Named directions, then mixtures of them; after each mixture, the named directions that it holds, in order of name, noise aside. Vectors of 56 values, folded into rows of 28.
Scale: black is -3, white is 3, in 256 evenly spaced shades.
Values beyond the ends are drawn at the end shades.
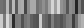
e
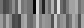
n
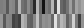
n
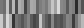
e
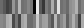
n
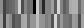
n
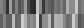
e, n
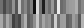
n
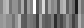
e, n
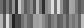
e, n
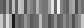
e, n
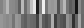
e, n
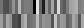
n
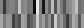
n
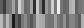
e, n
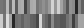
e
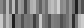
e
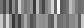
e, n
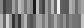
e, n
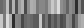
e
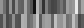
e, n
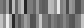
e, n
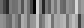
e, n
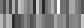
e, n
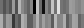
n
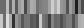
e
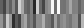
e, n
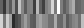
e, n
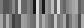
n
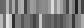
e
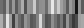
e
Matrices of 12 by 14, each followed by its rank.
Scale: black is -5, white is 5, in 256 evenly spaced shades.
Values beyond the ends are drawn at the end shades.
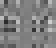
two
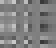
one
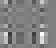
one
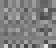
two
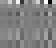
one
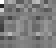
two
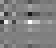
one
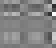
one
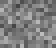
full rank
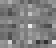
two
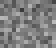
full rank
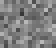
full rank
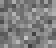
full rank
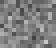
full rank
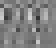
two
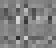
two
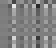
one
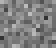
full rank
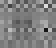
two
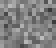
full rank
